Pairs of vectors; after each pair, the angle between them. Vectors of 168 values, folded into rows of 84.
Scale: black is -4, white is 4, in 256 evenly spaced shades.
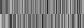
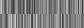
partly opposed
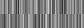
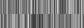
partly aligned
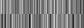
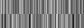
nearly parallel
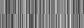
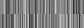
nearly parallel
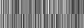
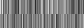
nearly parallel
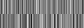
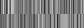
partly aligned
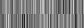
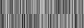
nearly parallel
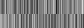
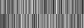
nearly opposite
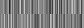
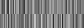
partly opposed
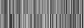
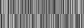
partly opposed
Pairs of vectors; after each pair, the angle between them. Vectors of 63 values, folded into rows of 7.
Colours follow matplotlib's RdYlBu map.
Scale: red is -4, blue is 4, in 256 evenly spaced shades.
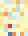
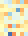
nearly parallel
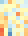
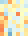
nearly parallel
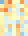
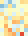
partly opposed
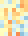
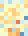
partly aligned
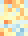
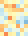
orthogonal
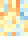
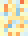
partly opposed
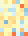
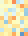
nearly parallel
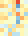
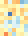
partly aligned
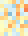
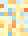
partly aligned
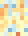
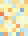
orthogonal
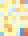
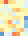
orthogonal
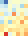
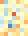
partly aligned
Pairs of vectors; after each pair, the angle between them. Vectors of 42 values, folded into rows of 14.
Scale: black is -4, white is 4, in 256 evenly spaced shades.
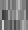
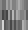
nearly parallel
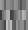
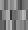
nearly parallel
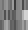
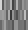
orthogonal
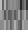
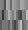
partly opposed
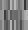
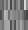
nearly opposite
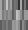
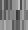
nearly opposite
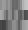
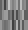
orthogonal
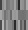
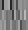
orthogonal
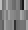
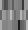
partly aligned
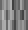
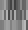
orthogonal
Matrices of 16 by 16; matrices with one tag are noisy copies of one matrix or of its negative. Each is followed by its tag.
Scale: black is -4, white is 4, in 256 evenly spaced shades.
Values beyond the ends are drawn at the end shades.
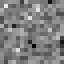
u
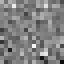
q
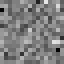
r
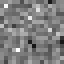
u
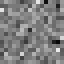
r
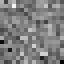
q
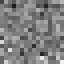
q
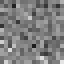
q
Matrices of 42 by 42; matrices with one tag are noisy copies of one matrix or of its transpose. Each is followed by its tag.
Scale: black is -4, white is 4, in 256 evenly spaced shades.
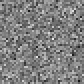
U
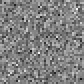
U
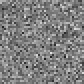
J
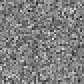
U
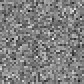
U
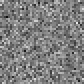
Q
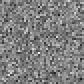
U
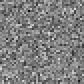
U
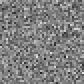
J
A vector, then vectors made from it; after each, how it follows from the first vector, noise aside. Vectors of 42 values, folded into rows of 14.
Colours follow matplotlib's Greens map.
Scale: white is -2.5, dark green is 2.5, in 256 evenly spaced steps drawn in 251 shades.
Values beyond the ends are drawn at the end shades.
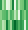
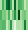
negated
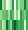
copied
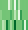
partly zeroed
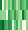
wrapped around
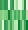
wrapped around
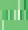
partly zeroed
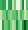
wrapped around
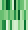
negated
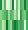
copied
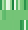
partly zeroed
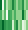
wrapped around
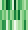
negated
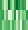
wrapped around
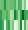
wrapped around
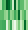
negated
